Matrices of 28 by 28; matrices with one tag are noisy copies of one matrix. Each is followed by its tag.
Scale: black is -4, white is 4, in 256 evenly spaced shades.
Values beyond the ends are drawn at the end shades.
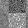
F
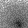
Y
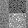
F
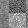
F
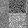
F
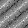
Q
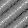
Q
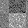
F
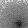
Y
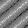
Q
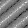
Q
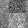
F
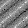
Q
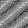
Q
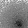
Y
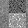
F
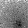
Y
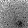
Y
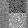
F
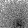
Y
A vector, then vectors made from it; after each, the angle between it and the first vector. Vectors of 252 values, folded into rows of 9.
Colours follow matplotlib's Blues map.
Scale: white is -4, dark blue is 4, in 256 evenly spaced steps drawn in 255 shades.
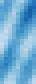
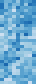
partly aligned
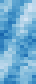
nearly opposite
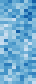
partly aligned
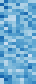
orthogonal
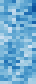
partly aligned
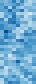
partly opposed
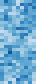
partly aligned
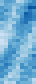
nearly parallel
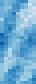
nearly opposite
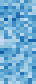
orthogonal
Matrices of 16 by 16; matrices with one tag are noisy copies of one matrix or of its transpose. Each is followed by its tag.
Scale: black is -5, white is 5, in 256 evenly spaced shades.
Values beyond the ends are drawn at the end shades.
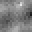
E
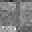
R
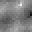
E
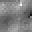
E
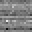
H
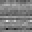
H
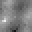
E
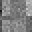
R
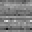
H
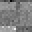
R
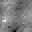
E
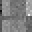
R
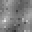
E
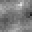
E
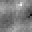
E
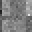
R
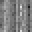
H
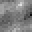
E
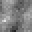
E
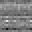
H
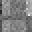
R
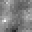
E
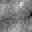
E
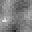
E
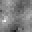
E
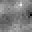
E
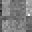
R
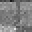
R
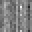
H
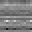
H
